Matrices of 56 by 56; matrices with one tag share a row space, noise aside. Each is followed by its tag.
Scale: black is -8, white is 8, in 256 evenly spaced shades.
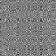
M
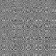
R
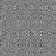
M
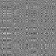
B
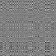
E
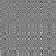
M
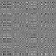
B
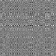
E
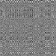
E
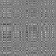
B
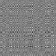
E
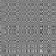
M
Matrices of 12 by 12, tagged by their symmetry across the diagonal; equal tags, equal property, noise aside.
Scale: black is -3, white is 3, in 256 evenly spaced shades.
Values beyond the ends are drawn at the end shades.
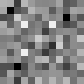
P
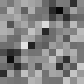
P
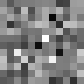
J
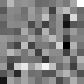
J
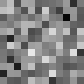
P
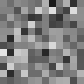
J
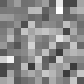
P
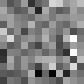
J
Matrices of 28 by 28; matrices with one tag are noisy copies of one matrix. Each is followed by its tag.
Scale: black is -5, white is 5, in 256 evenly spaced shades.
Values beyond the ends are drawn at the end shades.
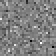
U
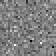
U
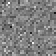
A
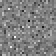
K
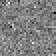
A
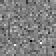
U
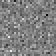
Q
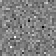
K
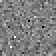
K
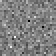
K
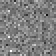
Q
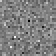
K
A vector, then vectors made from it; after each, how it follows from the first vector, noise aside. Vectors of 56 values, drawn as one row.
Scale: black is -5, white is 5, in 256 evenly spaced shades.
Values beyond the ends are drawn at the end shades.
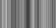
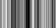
scaled up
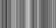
negated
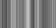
negated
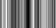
scaled up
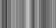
negated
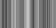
negated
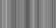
shrunk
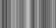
negated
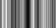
scaled up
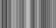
negated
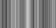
negated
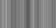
shrunk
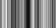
scaled up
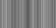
shrunk
